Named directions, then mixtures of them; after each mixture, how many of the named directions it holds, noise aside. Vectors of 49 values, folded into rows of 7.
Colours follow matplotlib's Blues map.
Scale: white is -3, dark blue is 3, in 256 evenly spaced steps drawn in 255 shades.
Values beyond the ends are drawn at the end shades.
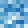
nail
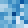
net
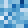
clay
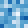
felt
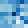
one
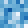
two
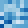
three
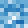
one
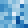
one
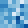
one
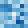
two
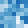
two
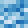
two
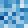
two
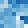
two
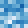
one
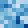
two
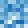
one
